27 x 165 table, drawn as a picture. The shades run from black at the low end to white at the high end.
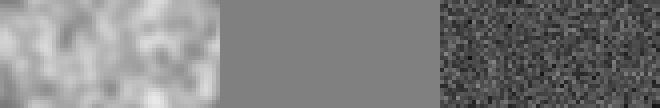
The table splits into one row of 3 panels. Panel 1,1: high, blotchy. Panel 1,2: middling, flat. Panel 1,3: low, fine-grained.
